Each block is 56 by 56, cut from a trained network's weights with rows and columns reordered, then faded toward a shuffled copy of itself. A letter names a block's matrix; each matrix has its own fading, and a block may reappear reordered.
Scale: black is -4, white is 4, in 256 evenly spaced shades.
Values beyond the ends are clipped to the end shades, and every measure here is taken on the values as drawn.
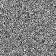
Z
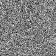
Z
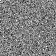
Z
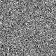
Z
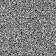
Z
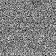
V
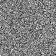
Z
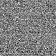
V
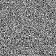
V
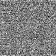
V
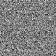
V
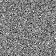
Z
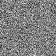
V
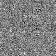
V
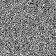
Z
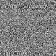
V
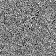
Z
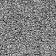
V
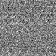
V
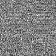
V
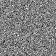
Z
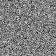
Z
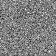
Z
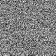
V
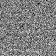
V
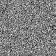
Z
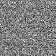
V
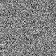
V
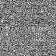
V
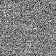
V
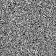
Z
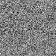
V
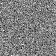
Z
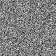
Z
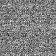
V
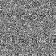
V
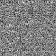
V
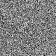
Z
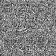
V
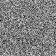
V
